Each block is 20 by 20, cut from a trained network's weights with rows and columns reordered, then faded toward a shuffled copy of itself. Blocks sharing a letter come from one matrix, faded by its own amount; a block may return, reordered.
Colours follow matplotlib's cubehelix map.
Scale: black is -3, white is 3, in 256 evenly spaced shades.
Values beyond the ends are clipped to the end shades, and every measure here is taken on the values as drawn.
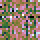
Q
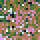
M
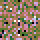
M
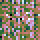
Q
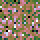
M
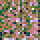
Q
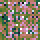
Q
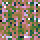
Q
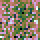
Q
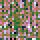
Q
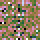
M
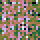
Q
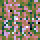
Q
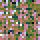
Q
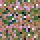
M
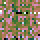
Q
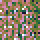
Q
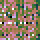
Q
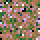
M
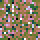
M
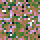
M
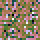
M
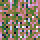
Q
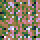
Q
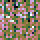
Q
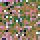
M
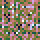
Q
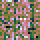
Q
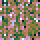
Q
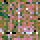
Q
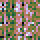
Q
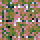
Q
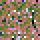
M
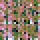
Q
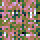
Q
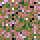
M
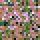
M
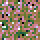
M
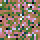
M
